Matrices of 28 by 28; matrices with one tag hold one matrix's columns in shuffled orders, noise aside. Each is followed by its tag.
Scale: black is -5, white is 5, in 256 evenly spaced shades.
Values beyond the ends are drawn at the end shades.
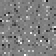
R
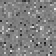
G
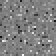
R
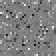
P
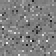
R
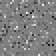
P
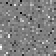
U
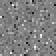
U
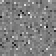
P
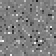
R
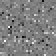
R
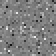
G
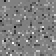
R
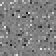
P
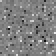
R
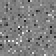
R
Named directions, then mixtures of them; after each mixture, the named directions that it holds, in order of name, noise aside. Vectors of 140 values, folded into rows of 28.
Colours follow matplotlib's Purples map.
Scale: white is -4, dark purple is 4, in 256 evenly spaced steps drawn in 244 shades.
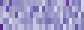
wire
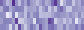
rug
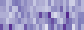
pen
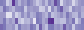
pen, rug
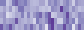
pen, rug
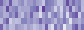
pen, wire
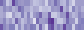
pen, rug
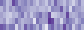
pen, rug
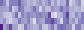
pen, wire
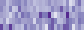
pen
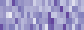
pen, rug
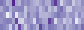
rug
